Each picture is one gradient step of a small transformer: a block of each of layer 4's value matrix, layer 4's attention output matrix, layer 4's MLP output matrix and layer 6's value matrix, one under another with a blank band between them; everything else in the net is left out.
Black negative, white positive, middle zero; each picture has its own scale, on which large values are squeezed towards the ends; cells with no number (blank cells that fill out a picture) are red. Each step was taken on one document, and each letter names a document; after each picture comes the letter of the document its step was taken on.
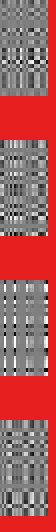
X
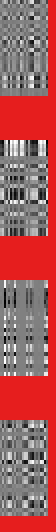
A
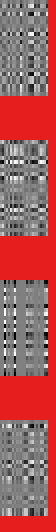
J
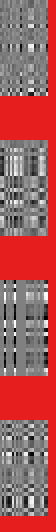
J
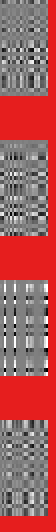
X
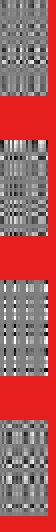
X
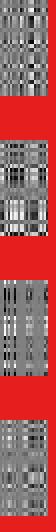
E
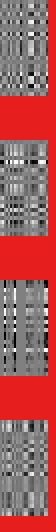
J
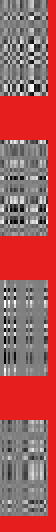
A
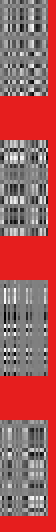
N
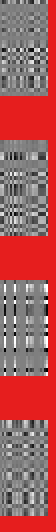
X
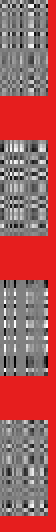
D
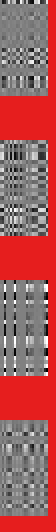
X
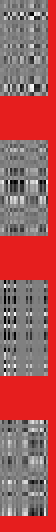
E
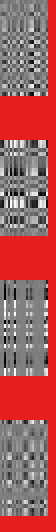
A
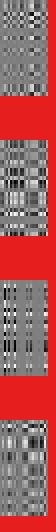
E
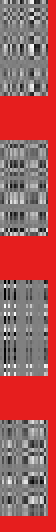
E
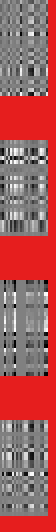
J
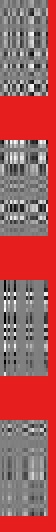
A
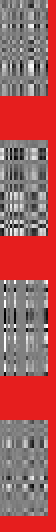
D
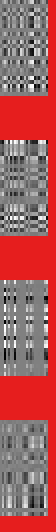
A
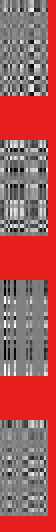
E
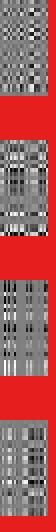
E
